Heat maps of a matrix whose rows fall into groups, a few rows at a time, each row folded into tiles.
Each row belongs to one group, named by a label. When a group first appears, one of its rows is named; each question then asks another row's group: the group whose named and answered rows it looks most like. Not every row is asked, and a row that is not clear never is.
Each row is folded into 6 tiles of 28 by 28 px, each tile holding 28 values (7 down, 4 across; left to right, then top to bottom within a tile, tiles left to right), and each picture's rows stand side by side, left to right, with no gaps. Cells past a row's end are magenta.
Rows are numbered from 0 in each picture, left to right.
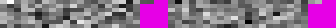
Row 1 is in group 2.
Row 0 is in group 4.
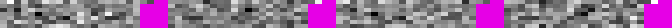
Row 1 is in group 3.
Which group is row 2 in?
4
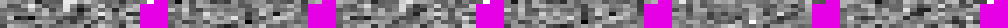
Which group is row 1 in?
2
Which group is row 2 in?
3
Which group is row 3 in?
2
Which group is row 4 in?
4
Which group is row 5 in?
3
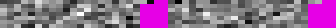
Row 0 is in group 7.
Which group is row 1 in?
2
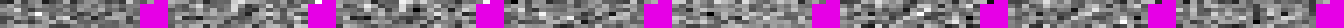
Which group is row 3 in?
2
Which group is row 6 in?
7
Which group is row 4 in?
4
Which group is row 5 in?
7
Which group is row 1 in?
3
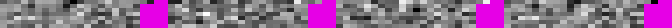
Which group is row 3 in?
7
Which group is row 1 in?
2
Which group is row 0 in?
7
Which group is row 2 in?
3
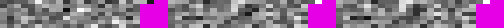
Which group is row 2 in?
3
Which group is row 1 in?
3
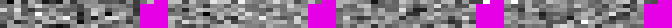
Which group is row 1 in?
4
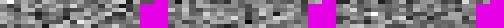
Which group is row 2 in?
2
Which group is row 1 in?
2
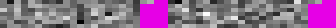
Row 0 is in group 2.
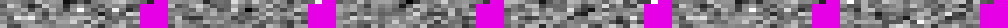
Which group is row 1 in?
3
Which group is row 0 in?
7
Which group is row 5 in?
4
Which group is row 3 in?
3
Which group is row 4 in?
7
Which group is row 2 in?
7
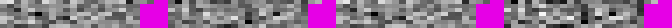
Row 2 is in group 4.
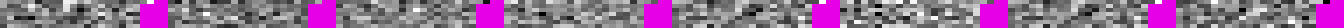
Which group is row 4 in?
3
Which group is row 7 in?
7
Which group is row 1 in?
2
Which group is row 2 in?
7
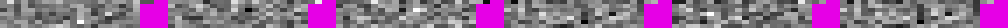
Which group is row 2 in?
7
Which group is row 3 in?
2
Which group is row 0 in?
4
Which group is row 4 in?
2
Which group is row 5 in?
2
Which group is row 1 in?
3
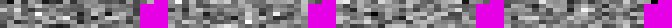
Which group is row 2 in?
4
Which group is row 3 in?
7
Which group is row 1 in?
4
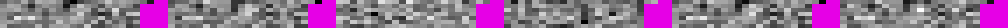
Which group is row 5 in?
7
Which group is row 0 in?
7
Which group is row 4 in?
7
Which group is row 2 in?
4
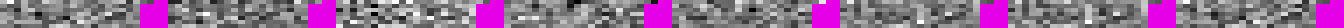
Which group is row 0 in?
4
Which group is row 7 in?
4
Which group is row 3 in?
7
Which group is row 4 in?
3
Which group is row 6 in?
4
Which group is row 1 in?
2
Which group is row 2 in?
4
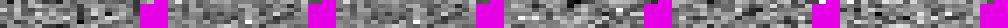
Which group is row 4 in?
3
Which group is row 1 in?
4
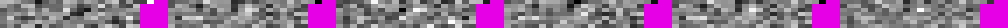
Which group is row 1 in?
7
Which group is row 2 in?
7
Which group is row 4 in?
7
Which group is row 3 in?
7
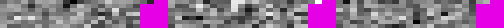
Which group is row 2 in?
2
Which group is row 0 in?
7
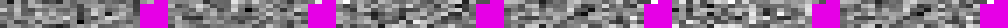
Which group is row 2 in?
4
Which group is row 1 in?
3
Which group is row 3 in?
3
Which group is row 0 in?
2
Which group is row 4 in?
4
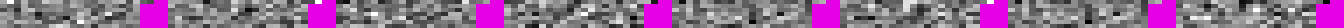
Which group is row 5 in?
3
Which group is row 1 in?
3
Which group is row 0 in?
4
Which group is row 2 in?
2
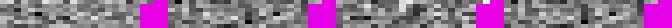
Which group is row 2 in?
3
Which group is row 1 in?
2
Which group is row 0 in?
4
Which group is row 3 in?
2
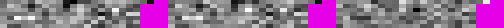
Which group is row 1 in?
7
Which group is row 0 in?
7
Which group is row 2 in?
3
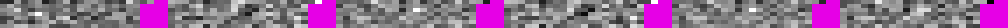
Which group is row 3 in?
3
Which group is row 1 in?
3
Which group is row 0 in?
2
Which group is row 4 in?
7
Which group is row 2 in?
7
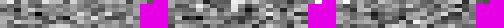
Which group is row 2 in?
4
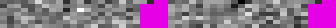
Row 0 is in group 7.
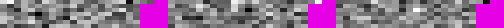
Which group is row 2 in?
7
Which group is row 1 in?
3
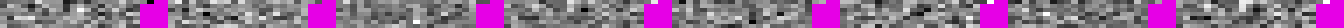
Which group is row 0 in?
7
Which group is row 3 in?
3
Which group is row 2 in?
4
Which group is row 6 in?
2
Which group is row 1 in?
4
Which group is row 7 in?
3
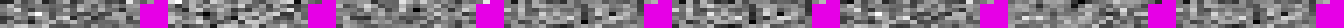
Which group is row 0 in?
2
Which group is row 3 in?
2
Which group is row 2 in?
3
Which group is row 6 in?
7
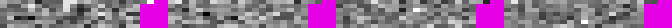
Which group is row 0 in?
3
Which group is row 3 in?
4
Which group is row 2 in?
7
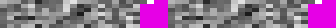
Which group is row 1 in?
3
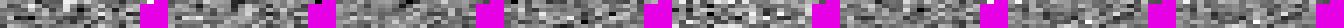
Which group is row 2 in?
7
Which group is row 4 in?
4
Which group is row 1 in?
7
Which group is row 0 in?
3
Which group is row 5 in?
3
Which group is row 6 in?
4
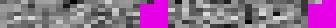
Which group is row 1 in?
2
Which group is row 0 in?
7
